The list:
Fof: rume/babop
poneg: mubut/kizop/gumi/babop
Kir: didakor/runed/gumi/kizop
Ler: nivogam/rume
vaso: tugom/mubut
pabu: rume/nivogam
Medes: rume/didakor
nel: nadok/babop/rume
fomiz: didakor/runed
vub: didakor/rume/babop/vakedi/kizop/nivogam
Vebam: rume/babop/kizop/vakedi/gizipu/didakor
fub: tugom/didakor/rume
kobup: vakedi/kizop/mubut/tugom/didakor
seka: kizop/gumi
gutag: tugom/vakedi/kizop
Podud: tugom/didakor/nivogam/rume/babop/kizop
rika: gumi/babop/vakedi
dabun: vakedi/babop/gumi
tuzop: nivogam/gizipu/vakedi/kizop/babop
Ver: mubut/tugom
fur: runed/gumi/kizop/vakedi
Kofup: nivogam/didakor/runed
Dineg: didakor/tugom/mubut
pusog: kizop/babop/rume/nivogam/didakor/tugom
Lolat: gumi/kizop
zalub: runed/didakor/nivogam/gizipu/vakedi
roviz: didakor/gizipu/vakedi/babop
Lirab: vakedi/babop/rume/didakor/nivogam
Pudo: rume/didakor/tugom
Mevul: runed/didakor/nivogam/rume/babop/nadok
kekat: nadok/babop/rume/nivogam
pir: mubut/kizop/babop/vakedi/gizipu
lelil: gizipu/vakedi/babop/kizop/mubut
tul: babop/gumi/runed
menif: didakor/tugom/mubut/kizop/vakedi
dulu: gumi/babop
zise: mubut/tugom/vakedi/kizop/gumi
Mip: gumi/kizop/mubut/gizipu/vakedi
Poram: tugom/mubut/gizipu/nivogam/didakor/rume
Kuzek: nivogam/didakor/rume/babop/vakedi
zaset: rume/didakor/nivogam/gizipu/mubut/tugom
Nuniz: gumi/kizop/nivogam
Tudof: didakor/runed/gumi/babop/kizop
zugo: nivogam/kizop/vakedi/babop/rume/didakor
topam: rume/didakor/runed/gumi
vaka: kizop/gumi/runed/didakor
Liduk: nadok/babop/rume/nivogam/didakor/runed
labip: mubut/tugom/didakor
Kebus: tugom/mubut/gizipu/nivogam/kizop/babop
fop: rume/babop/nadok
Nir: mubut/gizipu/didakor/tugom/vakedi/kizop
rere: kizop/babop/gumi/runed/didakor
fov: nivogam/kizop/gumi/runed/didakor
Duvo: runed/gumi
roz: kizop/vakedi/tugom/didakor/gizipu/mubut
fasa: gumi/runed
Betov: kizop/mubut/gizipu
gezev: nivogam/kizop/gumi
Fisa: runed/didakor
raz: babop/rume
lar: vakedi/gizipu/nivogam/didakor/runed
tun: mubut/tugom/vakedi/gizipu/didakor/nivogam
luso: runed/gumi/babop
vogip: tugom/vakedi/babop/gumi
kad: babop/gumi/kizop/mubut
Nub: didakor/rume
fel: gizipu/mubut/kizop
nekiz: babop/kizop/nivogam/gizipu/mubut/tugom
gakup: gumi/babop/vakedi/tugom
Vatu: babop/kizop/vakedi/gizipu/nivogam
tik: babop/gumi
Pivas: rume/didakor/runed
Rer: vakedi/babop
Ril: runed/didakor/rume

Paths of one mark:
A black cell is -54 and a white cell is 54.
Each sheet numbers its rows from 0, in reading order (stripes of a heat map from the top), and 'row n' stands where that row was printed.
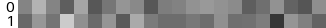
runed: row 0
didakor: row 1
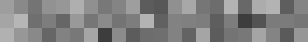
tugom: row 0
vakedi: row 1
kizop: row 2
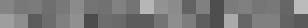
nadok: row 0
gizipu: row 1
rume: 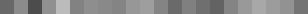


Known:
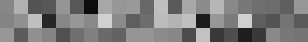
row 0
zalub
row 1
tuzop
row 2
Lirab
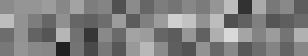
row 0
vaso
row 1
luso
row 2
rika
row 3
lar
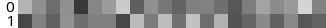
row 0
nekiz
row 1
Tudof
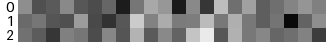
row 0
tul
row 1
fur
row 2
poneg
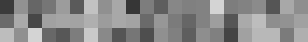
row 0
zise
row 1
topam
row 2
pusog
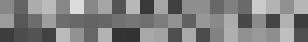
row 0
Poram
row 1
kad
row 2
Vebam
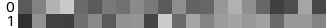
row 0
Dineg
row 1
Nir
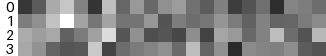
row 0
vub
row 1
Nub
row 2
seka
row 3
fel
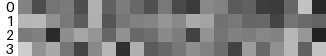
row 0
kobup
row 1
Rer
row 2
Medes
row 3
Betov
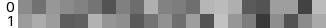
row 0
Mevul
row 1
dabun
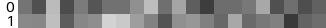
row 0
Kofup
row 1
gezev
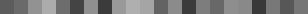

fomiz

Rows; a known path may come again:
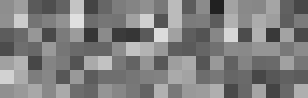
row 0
fel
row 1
gutag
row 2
lelil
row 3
Pivas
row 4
Ver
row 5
Rer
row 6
Ril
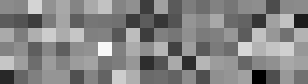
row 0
Ler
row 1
labip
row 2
fub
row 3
zaset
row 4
tik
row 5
menif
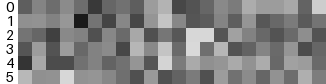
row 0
fasa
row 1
lar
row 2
poneg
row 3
Tudof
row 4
Nir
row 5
raz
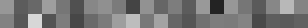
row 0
Vatu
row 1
Kofup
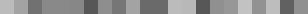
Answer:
dulu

